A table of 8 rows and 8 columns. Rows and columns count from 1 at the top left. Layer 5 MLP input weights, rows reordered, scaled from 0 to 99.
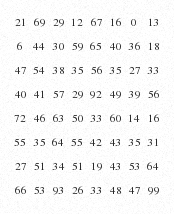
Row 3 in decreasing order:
56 54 47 38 35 35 33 27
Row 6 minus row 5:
-17 -11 1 5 9 -17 21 15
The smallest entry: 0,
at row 1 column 7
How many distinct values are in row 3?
7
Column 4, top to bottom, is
12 59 35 29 50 55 51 26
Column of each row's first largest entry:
2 5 5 5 1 3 8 8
